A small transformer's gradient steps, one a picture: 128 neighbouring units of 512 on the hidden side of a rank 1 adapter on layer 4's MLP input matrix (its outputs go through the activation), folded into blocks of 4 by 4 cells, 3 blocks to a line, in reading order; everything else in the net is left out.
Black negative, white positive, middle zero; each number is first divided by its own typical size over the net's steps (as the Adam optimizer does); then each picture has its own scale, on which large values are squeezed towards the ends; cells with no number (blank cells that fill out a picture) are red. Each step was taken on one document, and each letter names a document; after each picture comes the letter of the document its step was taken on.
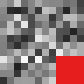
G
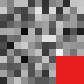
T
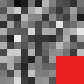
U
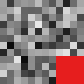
T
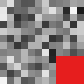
G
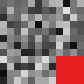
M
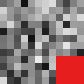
G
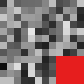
U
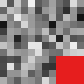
T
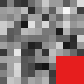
M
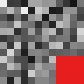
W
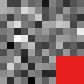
W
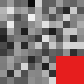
G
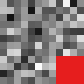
T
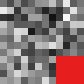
T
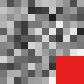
G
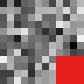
M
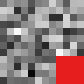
T
